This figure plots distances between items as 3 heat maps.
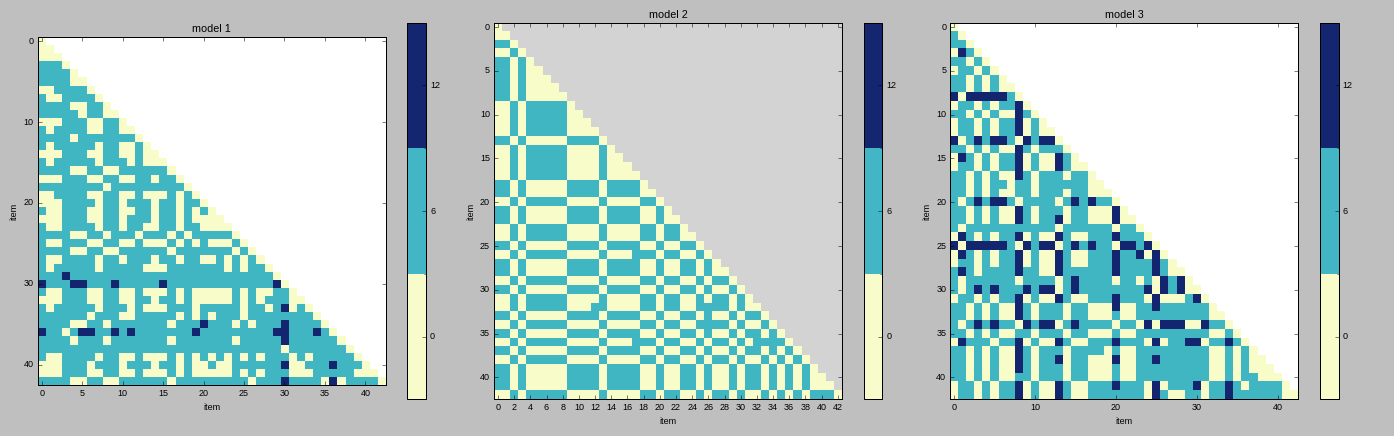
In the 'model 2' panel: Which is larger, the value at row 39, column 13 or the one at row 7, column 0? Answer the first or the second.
the second
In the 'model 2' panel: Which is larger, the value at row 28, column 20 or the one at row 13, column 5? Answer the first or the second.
the first
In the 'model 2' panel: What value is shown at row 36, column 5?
6
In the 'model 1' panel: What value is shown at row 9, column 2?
6
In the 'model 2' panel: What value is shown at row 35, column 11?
6
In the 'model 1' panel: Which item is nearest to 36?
3
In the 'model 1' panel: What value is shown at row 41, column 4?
6
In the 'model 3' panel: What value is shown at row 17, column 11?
6
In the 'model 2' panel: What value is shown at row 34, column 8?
6
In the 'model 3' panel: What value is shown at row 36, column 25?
12
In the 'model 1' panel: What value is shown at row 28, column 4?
6
